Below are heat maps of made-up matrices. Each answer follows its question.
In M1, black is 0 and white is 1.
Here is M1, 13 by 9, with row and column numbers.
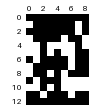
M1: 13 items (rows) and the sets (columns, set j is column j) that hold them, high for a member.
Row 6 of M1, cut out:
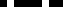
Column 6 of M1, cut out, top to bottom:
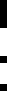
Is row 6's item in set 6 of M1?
yes
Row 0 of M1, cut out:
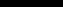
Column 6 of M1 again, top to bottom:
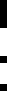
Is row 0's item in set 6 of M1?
no
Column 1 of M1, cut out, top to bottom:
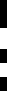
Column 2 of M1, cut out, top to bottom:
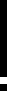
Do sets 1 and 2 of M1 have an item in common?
no
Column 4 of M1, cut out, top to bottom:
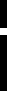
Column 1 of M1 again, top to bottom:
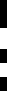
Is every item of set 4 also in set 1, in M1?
yes
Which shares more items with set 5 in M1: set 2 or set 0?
set 0
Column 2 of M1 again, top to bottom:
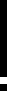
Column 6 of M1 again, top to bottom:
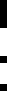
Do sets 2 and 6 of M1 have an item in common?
yes
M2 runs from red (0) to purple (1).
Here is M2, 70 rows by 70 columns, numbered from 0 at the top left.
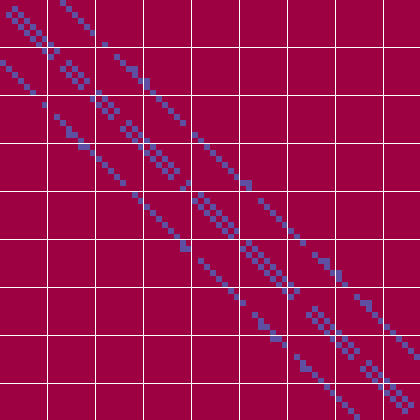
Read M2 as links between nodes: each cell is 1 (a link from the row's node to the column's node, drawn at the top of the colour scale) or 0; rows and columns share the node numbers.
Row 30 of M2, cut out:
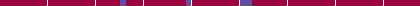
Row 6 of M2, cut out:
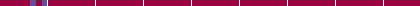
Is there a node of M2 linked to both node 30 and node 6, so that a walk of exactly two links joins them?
no
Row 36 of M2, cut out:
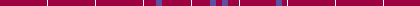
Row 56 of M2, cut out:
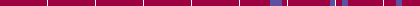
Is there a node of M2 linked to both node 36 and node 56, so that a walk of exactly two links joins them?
yes
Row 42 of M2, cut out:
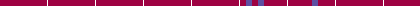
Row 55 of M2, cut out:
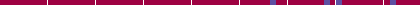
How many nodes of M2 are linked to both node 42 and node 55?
0
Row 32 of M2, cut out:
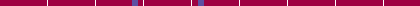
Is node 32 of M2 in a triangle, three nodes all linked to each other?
no
